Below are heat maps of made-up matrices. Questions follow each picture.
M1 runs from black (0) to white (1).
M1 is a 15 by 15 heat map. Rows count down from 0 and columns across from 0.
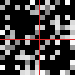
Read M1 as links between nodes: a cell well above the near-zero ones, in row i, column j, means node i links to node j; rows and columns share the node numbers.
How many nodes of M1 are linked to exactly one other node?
0
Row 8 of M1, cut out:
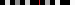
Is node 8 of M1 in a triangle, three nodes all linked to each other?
yes
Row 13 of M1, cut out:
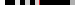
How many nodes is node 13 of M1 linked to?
5
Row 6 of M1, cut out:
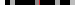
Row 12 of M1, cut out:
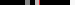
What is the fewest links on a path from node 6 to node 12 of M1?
2
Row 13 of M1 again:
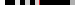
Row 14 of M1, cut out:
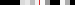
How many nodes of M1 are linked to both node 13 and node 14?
2
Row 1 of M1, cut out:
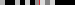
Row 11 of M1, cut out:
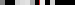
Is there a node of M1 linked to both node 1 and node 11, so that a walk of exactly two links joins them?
yes
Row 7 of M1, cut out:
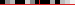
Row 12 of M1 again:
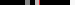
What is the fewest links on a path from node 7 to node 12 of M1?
1
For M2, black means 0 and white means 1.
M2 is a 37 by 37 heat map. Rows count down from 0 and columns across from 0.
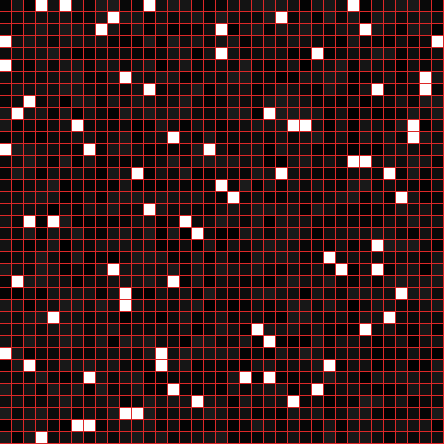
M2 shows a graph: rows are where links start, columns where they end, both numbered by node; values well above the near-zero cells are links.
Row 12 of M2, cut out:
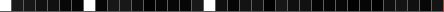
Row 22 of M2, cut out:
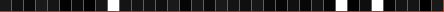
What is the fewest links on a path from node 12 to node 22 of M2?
3
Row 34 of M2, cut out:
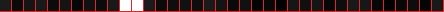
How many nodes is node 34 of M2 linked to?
2
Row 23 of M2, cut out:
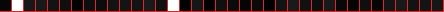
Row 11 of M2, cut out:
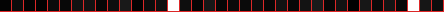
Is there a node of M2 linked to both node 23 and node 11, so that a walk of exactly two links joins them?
yes
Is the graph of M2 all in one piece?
yes
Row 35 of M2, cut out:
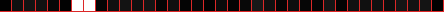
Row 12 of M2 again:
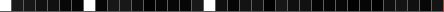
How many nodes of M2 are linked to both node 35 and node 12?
1
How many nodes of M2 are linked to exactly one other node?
10
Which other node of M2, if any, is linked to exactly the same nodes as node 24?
none
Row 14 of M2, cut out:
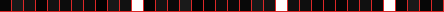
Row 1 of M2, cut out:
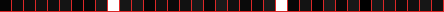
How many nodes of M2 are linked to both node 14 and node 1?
1
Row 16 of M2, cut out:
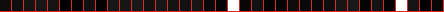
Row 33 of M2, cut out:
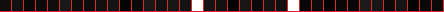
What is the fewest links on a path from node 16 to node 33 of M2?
1
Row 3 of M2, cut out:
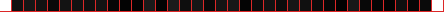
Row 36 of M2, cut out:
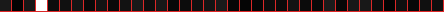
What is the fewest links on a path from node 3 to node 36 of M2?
1
